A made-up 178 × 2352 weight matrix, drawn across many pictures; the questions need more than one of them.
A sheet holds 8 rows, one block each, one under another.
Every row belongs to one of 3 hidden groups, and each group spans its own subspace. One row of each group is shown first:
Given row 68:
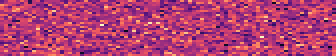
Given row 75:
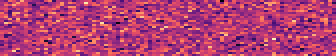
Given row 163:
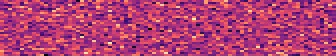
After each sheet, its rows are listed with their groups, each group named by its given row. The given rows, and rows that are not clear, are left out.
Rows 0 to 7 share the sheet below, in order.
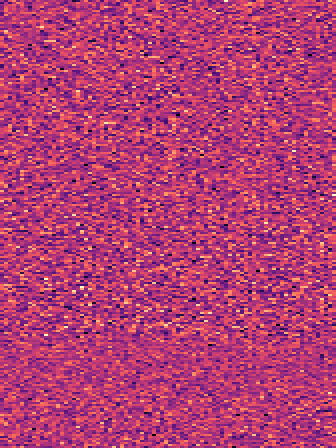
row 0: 68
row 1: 68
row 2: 68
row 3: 75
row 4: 163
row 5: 163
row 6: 163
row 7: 68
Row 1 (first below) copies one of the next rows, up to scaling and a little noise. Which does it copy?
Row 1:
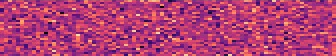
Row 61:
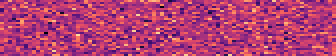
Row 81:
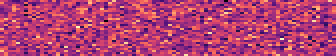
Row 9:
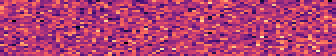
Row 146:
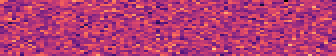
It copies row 61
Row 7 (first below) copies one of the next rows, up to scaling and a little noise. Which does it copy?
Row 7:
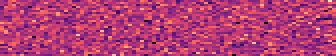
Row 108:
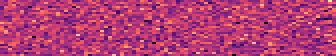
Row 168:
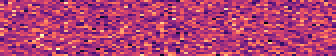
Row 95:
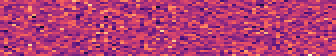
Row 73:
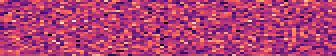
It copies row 108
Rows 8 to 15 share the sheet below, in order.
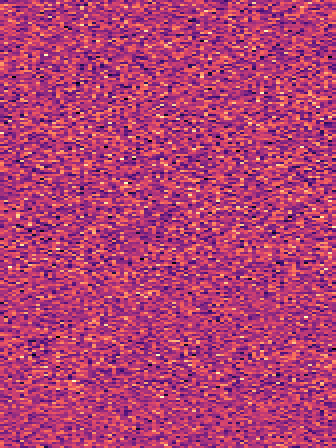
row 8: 163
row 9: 68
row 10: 163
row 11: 163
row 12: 75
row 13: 75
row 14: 75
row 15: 163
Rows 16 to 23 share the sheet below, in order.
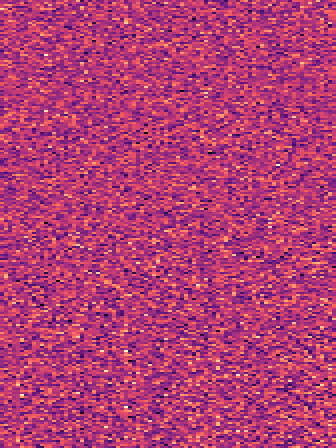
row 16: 163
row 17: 163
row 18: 68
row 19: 163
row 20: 68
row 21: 75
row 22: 163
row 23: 163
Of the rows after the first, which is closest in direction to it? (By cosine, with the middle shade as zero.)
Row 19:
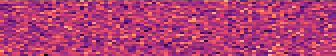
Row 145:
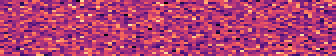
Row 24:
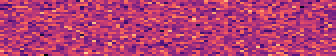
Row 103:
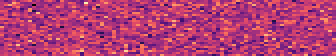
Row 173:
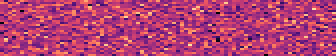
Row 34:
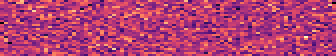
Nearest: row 24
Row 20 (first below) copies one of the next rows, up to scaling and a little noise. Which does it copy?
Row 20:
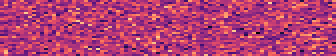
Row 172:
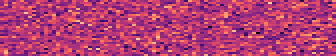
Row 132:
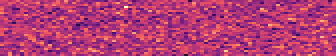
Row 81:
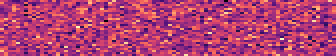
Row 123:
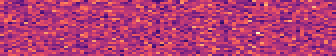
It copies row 172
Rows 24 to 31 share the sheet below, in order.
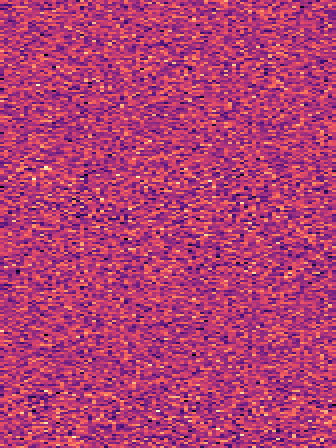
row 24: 163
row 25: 75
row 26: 163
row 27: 75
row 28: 163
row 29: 163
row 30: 163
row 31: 75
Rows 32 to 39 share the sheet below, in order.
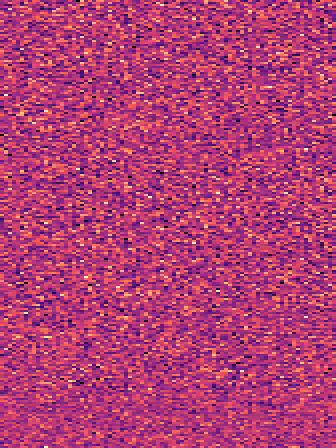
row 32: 163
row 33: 163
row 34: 75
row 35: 163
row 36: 163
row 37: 75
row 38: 75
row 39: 163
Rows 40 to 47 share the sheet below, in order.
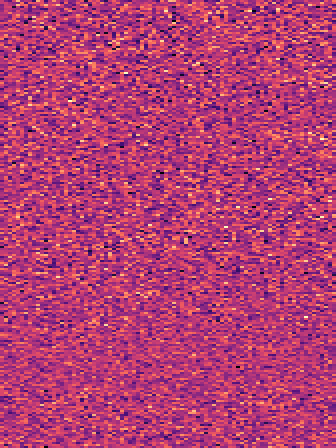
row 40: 68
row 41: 75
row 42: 75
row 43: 163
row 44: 75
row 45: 75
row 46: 163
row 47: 163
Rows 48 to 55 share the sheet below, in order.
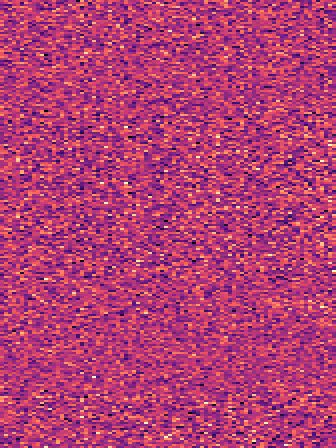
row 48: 163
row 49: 163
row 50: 163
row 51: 163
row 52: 163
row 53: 75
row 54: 163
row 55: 163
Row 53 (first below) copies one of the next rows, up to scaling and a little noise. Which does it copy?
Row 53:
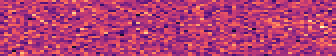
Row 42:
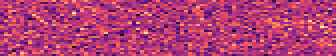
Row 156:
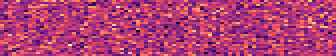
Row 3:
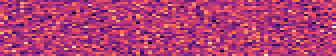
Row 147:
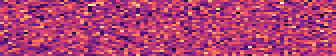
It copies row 42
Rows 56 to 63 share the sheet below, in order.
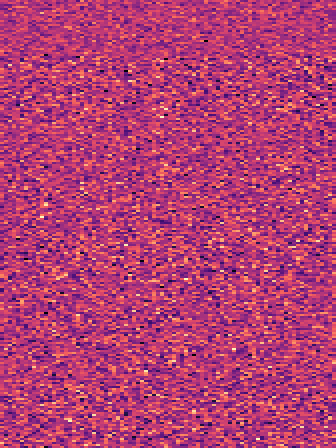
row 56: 163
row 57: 163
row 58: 163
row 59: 68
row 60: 68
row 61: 68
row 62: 75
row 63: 163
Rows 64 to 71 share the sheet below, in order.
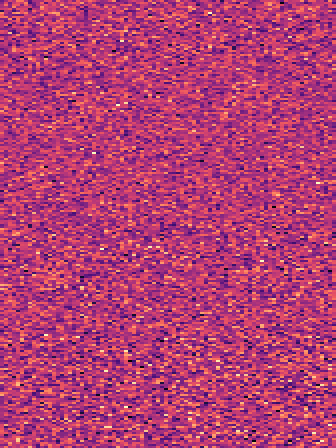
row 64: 75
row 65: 75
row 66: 163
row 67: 75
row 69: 163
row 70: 163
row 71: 163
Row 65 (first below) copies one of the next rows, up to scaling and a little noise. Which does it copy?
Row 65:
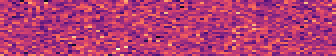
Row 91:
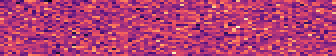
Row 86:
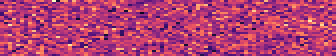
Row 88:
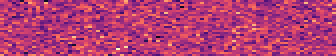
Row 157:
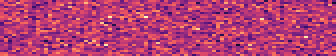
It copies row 88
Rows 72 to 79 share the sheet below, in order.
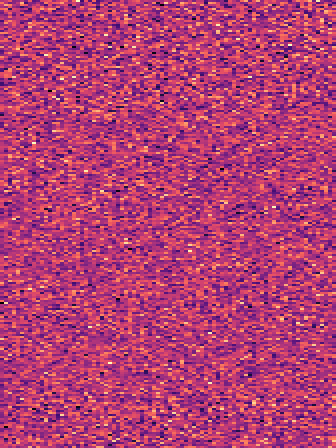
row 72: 163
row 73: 68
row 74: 75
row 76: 163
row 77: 75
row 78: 75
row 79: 68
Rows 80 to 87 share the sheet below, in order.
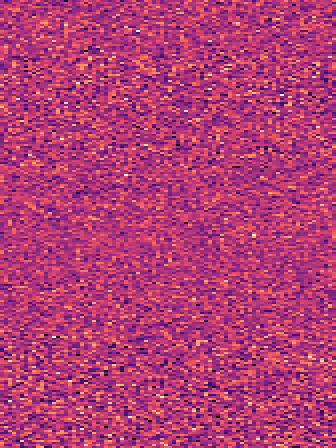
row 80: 68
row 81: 68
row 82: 75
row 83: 68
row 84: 68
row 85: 163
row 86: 75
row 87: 163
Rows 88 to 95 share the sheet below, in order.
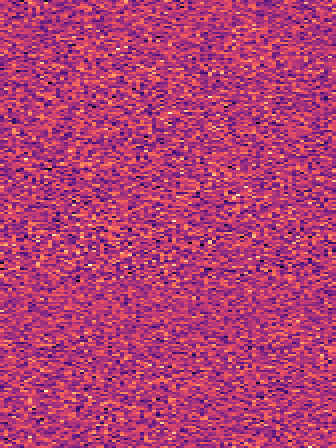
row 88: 75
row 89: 68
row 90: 68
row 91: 75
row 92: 68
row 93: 163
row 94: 163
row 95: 68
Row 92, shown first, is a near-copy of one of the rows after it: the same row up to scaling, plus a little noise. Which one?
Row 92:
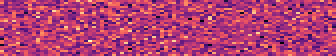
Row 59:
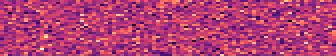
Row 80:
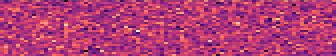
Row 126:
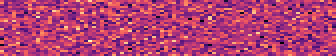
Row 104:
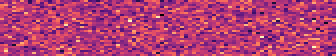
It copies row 126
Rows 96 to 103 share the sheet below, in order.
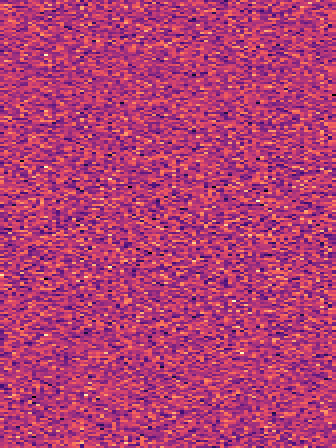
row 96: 163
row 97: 163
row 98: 163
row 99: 68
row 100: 163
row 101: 163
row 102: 68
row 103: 75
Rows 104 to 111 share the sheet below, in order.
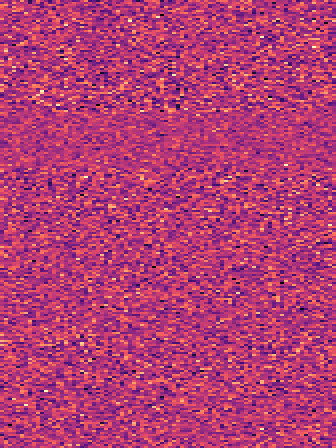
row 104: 68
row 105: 68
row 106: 68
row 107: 68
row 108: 68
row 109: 75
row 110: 163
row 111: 68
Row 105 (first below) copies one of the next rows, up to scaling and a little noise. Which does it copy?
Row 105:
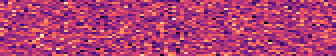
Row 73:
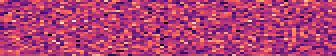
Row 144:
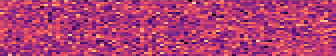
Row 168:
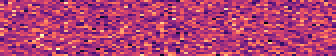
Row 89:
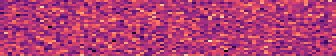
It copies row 168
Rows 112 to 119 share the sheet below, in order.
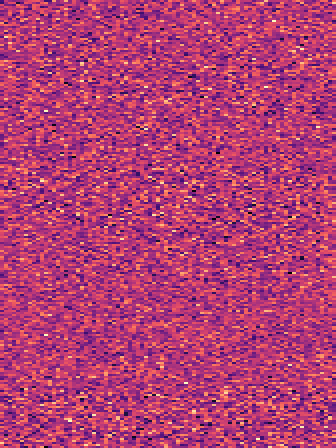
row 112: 75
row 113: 163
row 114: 75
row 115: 68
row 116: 68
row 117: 163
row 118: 68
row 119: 163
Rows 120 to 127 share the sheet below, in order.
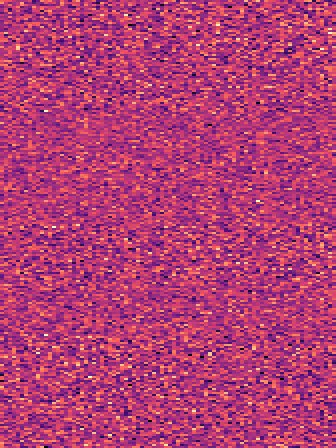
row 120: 163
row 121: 163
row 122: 75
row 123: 68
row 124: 163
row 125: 163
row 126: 68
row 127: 163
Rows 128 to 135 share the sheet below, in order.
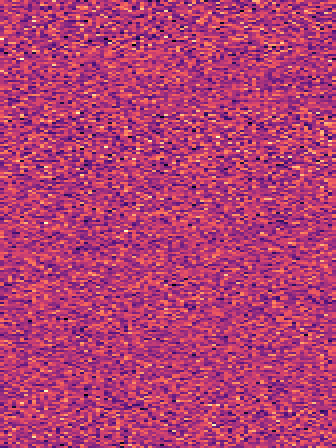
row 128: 68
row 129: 75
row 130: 163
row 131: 163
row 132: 68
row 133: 75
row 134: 163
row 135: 75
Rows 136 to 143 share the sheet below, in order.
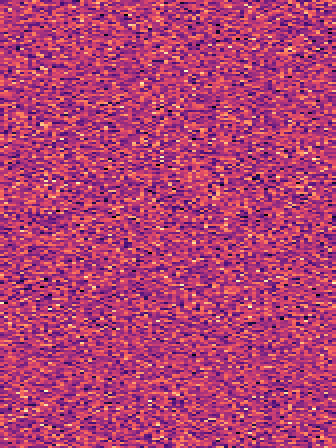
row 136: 163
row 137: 68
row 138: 68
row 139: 68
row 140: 163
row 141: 75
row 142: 163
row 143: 68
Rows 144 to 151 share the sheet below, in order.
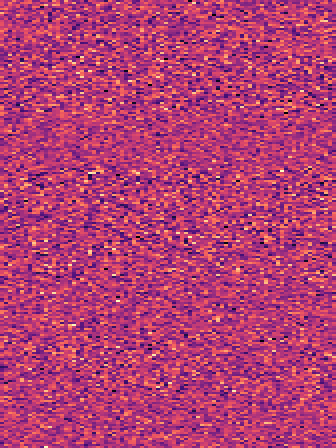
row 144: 68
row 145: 163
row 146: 68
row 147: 75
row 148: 75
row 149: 75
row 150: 68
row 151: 163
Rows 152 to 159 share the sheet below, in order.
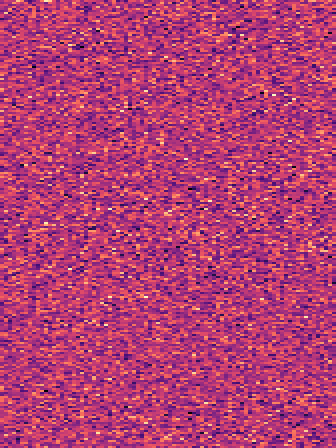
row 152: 75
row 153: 75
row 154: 68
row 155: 163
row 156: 75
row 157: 75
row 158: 163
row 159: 163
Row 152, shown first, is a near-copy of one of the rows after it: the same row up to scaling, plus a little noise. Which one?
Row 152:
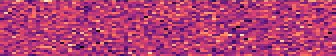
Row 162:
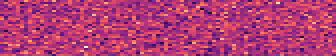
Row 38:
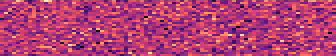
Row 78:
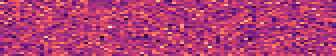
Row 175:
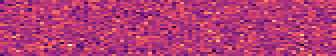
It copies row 38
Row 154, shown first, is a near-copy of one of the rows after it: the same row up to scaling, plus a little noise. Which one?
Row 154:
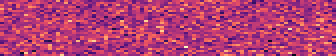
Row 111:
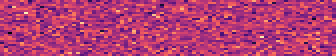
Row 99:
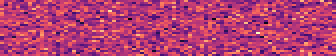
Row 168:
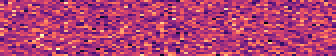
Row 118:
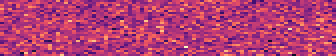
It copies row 118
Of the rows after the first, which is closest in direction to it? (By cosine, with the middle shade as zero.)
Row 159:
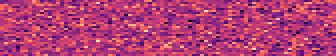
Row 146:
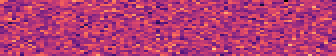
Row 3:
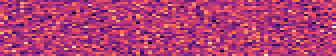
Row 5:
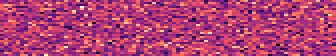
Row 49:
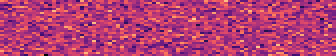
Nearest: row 5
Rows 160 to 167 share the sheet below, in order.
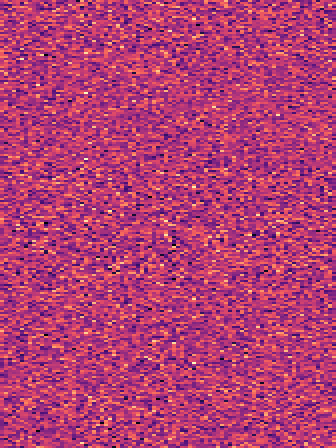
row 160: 163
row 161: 75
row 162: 75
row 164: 68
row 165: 163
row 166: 68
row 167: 68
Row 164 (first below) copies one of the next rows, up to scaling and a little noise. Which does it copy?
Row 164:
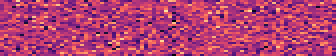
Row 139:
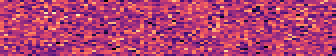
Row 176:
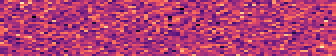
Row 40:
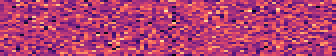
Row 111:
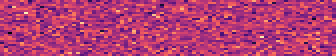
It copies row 40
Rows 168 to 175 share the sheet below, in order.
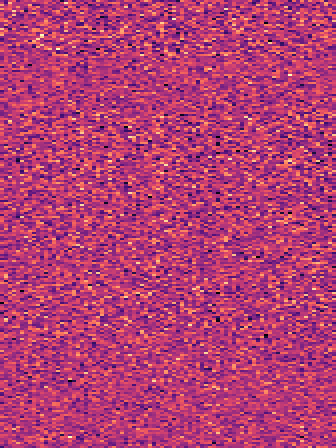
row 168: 68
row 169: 75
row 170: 163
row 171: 163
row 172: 68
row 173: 75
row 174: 75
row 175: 75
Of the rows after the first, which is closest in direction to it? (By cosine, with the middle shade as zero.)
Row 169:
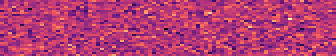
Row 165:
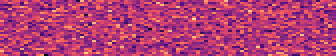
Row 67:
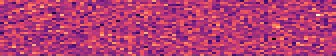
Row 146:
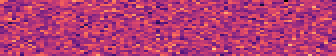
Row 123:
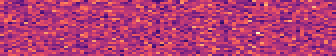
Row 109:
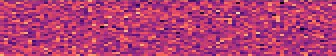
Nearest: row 109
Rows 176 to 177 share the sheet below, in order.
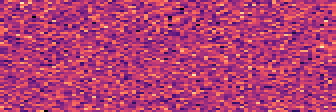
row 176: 68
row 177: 163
